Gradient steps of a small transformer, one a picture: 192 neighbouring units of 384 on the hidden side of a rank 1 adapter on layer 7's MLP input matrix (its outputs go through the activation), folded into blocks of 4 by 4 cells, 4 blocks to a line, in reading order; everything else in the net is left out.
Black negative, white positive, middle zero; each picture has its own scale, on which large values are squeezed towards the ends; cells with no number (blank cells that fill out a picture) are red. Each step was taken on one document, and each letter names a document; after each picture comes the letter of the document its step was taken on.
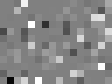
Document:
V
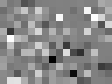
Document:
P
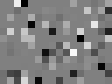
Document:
V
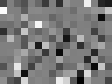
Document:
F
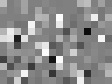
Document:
P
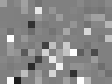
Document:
P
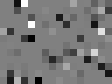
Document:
V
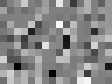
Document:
F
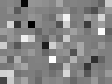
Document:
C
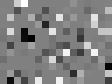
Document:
V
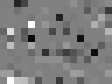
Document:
V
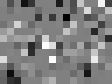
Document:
C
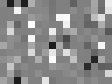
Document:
C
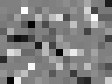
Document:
P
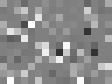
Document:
P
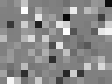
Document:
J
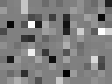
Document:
J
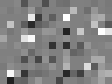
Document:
J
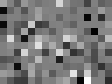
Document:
F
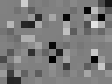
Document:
C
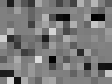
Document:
C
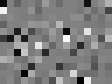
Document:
F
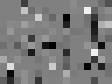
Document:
C
